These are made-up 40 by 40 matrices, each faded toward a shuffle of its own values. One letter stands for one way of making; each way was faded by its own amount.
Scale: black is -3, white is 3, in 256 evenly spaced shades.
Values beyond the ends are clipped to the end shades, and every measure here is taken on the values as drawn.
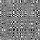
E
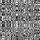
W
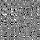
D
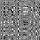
E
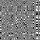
E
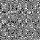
D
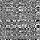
W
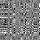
E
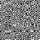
D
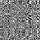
W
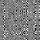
E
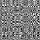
W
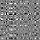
E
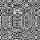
W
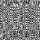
W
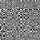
E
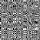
W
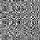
W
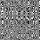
W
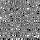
D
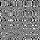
E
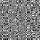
W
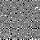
D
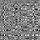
W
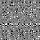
D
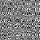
W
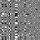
E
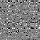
D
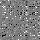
D
